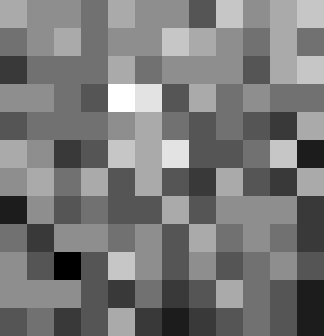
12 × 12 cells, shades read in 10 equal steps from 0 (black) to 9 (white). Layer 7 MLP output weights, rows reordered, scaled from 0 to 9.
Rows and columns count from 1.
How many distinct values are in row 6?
8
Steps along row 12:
up down up up down down up up up down down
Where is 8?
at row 4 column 6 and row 6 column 7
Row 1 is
6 5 5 4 6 5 5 3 7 5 6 7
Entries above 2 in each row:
12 12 11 12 11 10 10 10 10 11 9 7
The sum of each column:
49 53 44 46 63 59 50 47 55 49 53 44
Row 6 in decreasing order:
8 7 7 6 6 5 4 3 3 3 2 1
